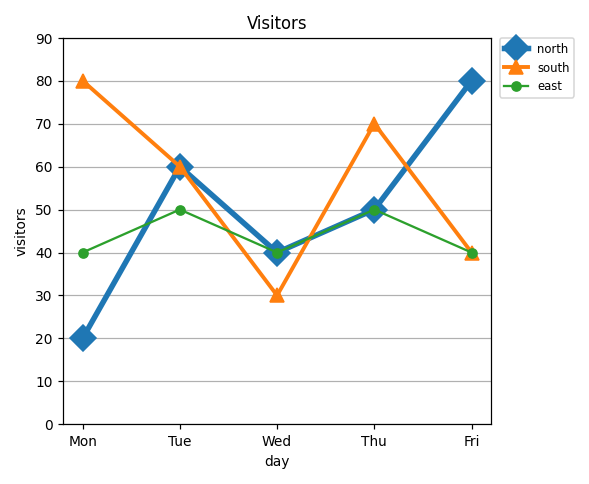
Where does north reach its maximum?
Fri
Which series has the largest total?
south
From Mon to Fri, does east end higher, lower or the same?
the same
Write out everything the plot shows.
Title: Visitors
x-axis: day, ticks Mon Tue Wed Thu Fri
y-axis: visitors, ticks 0 10 20 30 40 50 60 70 80 90
Legend: north, south, east
Values:
north: 20 60 40 50 80
south: 80 60 30 70 40
east: 40 50 40 50 40
